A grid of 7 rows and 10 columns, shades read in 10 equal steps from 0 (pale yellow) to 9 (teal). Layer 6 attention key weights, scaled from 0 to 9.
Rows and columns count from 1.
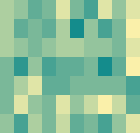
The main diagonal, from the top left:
3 6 5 7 6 4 5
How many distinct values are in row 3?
4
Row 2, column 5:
3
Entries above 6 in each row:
1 2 0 3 1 0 2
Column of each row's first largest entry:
7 6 3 8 10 10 2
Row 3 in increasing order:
1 3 3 3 4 4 4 4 5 5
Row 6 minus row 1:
2 -3 -2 0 0 -1 -5 -1 -2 5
